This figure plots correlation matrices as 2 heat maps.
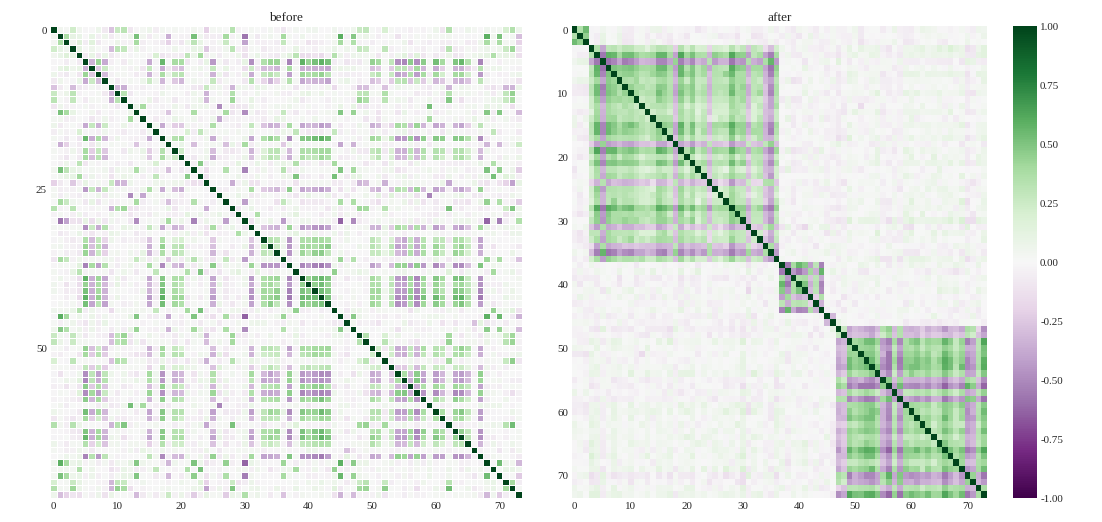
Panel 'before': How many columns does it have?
74
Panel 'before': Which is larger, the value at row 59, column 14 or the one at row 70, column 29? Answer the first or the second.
the first
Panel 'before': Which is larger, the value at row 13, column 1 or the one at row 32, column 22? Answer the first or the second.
the first
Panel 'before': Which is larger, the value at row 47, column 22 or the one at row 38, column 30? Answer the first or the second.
the first
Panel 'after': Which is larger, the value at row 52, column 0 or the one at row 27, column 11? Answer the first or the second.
the second
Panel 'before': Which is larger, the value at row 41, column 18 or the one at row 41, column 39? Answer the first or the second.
the second
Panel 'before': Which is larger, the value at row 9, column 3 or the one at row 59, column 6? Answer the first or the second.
the second
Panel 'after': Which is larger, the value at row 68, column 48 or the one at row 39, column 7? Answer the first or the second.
the second
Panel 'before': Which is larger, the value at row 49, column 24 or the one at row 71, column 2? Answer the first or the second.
the second
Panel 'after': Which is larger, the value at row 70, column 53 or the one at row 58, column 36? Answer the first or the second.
the second
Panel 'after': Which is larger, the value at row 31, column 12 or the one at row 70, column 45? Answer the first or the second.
the second
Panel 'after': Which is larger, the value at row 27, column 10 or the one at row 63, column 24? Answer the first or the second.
the first
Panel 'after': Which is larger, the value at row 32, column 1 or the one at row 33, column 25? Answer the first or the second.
the second
